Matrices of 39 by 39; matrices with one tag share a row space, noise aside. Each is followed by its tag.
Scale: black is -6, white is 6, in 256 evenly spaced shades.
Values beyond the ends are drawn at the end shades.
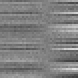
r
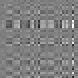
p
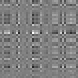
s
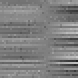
r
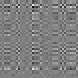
s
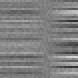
r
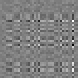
p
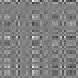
s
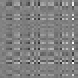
p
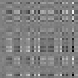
p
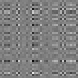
s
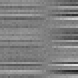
r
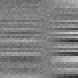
r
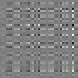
p
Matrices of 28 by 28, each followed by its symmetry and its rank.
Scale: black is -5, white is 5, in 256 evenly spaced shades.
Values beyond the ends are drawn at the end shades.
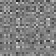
neither, rank three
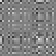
symmetric, rank two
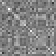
symmetric, rank five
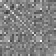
symmetric, rank five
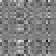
neither, rank two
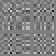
symmetric, rank two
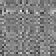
neither, rank three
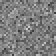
symmetric, full rank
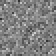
symmetric, full rank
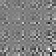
symmetric, rank two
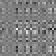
neither, rank two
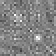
symmetric, rank five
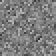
symmetric, full rank
